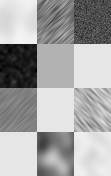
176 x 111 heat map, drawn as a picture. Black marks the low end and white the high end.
It is made of 4 by 3 panels. Panel 1,1: very high, smooth, faint in contrast. Panel 1,2: middling, slanting up to the right. Panel 1,3: low, fine-grained. Panel 2,1: very low, blotchy, faint in contrast. Panel 2,2: high, flat. Panel 2,3: very high, flat. Panel 3,1: middling, slanting up to the right, faint in contrast. Panel 3,2: very high, flat. Panel 3,3: high, slanting down to the right. Panel 4,1: very high, flat. Panel 4,2: middling, smooth, strong in contrast. Panel 4,3: very high, smooth, faint in contrast.
